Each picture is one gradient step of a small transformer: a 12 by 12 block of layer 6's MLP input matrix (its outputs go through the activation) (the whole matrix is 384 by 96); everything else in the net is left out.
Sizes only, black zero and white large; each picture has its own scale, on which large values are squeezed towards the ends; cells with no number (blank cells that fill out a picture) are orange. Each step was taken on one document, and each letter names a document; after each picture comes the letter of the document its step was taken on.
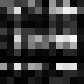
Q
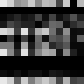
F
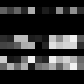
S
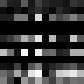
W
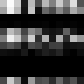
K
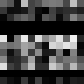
S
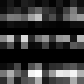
W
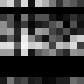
F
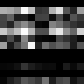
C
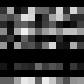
C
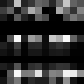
Q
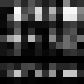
Q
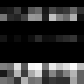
W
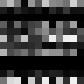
K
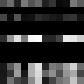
W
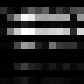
C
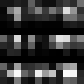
Q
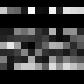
S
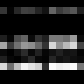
S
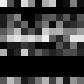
F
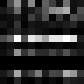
Q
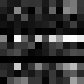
Q
